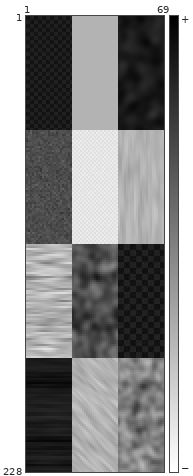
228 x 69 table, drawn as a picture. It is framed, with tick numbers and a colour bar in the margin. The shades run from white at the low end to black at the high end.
The table splits into 4 rows of 3 panels. Panel 1,1: very high, checkered, faint in contrast. Panel 1,2: low, flat. Panel 1,3: very high, blotchy, faint in contrast. Panel 2,1: high, fine-grained, faint in contrast. Panel 2,2: very low, checkered, faint in contrast. Panel 2,3: low, streaked downward, faint in contrast. Panel 3,1: low, streaked across. Panel 3,2: high, blotchy. Panel 3,3: very high, checkered, faint in contrast. Panel 4,1: very high, streaked across, faint in contrast. Panel 4,2: low, slanting down to the right, faint in contrast. Panel 4,3: middling, blotchy.
